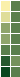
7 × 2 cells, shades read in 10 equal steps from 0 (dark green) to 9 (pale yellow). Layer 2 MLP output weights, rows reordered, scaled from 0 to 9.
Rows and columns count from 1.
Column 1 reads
9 8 5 5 3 1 0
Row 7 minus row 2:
-8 0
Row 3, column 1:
5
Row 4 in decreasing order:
5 3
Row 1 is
9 3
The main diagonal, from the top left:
9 3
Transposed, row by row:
9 8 5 5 3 1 0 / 3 3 3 3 3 4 3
